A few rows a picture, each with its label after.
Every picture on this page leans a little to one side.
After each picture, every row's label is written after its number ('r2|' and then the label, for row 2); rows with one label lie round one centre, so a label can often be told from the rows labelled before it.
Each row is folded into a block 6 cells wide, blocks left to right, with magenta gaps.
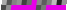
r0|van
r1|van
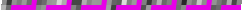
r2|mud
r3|mud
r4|mud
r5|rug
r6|van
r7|mud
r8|van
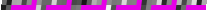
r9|van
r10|rug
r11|mud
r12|rug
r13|van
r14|van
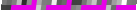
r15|van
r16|rug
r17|mud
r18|rug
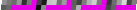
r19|van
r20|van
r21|mud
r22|van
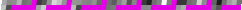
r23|rug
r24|mud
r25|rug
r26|van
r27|mud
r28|mud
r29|mud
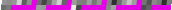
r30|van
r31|mud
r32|rug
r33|mud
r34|van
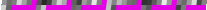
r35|rug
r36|mud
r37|mud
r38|rug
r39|mud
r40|van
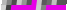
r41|rug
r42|rug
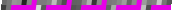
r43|van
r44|rug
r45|van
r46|van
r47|rug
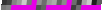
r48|mud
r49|van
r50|van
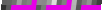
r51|van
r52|van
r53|rug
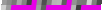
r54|rug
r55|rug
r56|rug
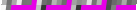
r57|rug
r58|rug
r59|rug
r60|van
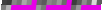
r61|mud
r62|mud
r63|mud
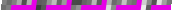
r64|van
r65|van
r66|mud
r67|rug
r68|rug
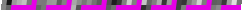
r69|mud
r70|van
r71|rug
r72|mud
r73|van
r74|mud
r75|mud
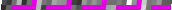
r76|van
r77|rug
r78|mud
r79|mud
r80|rug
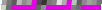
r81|rug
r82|mud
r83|rug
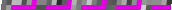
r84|van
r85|van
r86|rug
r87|van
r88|rug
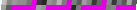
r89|rug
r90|mud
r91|van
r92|mud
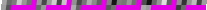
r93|rug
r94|van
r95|rug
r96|mud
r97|mud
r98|van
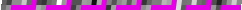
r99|mud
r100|mud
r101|van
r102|van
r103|mud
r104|rug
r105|mud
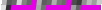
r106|rug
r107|rug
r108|mud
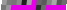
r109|van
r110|van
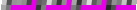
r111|rug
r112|van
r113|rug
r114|van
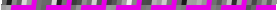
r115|mud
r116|van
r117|mud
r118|mud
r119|mud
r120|mud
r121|van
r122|van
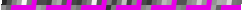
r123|mud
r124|mud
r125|mud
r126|van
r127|mud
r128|mud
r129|rug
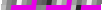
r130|rug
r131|mud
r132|rug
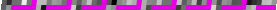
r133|mud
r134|rug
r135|rug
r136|mud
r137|rug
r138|van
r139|rug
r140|mud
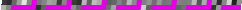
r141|mud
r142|van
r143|mud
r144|mud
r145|rug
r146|van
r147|van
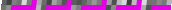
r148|mud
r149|rug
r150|mud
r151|van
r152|rug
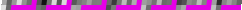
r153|rug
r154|van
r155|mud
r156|van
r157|rug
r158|mud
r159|rug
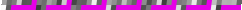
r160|rug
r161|van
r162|mud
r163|rug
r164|van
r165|rug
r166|rug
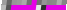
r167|rug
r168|rug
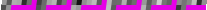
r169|van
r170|van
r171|mud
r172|rug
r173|rug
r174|van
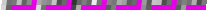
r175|rug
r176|rug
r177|mud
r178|van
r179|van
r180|van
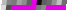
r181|rug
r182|mud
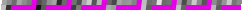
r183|rug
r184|van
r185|van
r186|mud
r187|rug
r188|rug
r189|rug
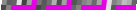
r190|van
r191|van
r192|van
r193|rug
